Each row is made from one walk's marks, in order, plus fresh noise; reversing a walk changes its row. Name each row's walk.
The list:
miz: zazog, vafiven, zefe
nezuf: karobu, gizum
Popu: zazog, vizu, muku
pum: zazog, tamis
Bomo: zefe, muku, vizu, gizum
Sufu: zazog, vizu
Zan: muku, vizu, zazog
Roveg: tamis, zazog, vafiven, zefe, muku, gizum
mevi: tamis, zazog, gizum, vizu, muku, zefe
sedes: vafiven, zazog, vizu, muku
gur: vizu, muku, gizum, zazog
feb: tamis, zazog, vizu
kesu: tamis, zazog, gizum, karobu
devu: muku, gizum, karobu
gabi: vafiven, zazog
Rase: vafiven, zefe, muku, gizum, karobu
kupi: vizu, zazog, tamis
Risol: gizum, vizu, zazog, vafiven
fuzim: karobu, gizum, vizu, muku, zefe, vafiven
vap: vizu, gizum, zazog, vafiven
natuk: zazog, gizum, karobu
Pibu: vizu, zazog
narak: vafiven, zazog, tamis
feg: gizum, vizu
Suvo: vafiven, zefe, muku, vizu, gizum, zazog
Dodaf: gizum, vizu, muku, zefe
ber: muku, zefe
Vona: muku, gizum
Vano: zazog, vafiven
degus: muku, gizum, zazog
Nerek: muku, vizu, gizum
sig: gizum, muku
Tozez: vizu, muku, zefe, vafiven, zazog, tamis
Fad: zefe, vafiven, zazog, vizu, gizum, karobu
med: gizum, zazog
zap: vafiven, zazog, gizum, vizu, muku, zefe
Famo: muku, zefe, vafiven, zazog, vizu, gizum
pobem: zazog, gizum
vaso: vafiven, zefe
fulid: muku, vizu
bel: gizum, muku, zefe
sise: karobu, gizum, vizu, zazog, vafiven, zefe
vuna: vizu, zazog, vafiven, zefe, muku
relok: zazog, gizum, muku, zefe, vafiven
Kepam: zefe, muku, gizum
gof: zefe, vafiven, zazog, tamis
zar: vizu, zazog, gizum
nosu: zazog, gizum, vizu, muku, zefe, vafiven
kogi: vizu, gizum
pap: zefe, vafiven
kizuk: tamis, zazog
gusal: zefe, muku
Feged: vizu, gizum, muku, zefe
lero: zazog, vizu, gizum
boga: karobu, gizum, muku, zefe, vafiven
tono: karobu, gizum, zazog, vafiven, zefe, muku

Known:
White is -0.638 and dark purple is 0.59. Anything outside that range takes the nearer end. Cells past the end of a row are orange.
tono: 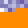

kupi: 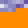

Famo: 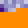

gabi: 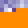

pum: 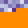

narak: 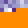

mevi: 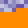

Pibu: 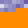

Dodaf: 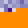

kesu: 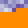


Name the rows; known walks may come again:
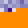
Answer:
Dodaf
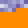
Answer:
Sufu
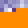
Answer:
gabi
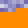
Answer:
Popu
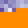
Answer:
sedes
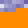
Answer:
Pibu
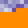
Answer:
kesu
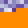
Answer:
kizuk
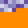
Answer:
feb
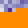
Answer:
kogi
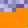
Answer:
mevi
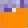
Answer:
Nerek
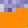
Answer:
vap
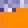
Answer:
miz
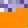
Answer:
boga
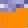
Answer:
kupi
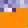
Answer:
narak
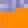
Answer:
nosu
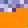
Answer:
pum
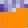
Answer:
ber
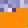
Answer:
Vano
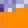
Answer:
Suvo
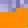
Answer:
pobem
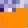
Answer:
gof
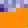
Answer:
Famo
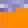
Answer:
vuna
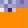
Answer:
feg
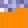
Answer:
tono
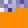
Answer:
sise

